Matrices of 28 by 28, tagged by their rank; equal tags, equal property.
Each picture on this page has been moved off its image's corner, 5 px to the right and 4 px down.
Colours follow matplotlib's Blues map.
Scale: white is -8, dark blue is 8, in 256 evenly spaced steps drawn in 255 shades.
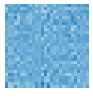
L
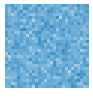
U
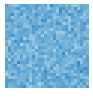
U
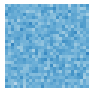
U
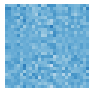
L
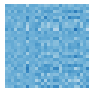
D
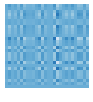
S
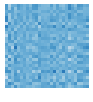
D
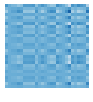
S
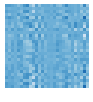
D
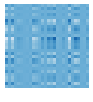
S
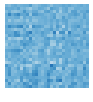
L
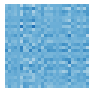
D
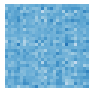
L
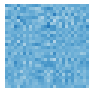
L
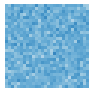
U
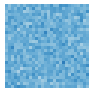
U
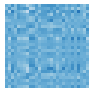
D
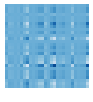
S
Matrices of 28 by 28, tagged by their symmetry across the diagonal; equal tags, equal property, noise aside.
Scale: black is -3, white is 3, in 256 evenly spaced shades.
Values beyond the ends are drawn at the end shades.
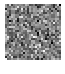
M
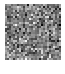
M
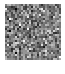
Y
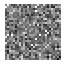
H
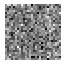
Y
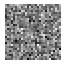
M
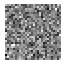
Y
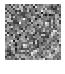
H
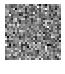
M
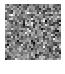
Y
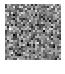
Y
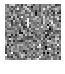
Y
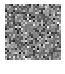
H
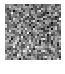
M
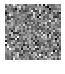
M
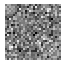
H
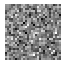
H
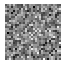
H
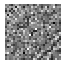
H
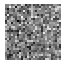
M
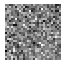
Y
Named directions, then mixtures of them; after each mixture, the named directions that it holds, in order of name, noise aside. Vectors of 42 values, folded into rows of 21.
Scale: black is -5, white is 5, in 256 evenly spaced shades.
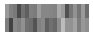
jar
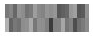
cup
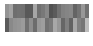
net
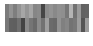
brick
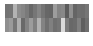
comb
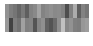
cup, jar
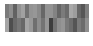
brick, cup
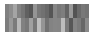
comb, net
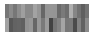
brick, cup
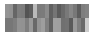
cup, net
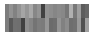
brick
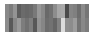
comb, jar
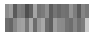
cup, net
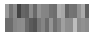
cup, jar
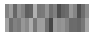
cup, net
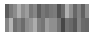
jar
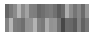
jar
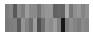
comb, jar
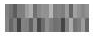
comb, net
